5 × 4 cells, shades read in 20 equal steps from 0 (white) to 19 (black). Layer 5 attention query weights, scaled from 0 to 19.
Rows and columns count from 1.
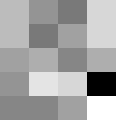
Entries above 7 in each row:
2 1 1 2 2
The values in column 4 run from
0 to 19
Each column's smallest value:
5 2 3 0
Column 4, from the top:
3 3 6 19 0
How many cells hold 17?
0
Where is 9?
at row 3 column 3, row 5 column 1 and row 5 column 2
